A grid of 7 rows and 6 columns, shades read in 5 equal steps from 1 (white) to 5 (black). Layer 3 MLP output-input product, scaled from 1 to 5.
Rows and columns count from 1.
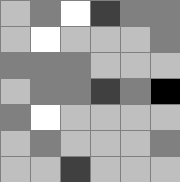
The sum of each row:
16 12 15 20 12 14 14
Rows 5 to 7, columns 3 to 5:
2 2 2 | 2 2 2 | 4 2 2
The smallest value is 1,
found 3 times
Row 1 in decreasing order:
4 3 3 3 2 1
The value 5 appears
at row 4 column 6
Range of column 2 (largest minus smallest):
2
